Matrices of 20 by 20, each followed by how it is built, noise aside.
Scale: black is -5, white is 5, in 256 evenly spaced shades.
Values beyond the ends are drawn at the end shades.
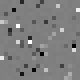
sparse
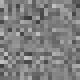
low rank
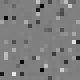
sparse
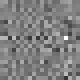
low rank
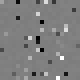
sparse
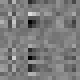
low rank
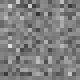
low rank
